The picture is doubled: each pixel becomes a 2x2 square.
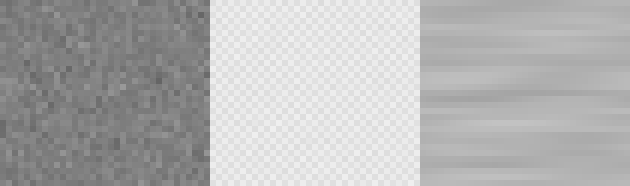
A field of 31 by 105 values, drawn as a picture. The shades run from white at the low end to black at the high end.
It is made of 1 by 3 panels. Panel 1,1: middling, fine-grained, faint in contrast. Panel 1,2: very low, checkered, faint in contrast. Panel 1,3: low, streaked across, faint in contrast.
